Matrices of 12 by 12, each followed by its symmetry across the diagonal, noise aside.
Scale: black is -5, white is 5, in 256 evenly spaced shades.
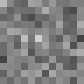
neither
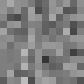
neither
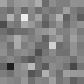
neither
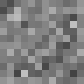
symmetric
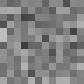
neither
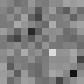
symmetric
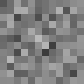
symmetric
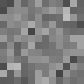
symmetric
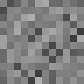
symmetric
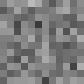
neither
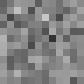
neither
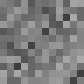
symmetric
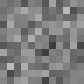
symmetric
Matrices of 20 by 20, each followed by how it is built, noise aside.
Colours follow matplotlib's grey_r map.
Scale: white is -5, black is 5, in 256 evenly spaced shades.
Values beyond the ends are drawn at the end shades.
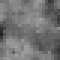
smooth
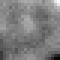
smooth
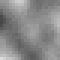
smooth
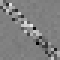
banded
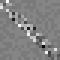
banded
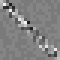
banded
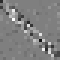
banded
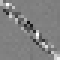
banded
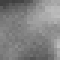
smooth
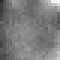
smooth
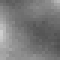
smooth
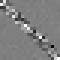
banded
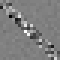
banded
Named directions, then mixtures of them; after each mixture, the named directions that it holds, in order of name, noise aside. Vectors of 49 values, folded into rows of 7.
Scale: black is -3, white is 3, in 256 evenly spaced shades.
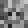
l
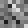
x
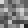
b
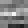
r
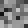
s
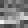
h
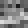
h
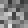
l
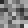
b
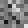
x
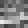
h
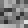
h, s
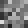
h, l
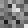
x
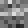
r, x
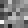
h, l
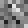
x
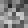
h, l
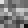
b, r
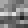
h, r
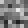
b, x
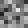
s, x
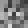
l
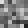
b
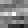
r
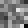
b, s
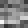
h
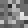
h, x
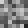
b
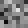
s, x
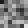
b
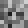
l
